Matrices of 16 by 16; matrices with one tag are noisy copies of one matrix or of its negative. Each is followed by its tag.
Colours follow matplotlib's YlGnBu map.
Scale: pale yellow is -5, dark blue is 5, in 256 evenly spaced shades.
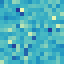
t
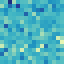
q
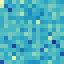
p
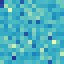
p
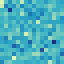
p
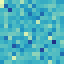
p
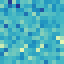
q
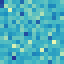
p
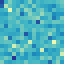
p
